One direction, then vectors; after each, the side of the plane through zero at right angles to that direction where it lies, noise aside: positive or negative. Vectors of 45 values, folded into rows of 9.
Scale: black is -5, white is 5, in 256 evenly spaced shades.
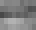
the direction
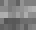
negative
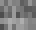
positive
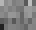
negative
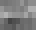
negative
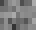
negative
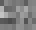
negative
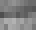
positive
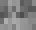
positive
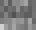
positive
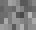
positive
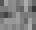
positive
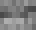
positive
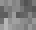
positive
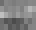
negative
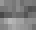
positive
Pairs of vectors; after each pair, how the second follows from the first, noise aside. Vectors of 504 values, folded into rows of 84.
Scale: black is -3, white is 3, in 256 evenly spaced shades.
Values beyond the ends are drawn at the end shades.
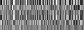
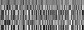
reversed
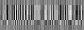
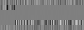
partly zeroed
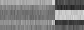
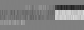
partly zeroed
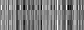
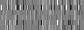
partly zeroed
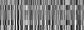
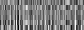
copied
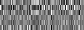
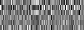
copied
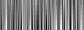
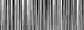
reversed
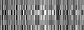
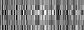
copied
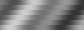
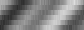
reversed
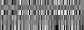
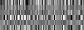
reversed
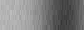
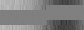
partly zeroed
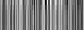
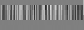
partly zeroed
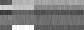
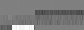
partly zeroed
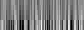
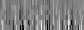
partly zeroed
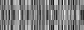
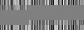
partly zeroed
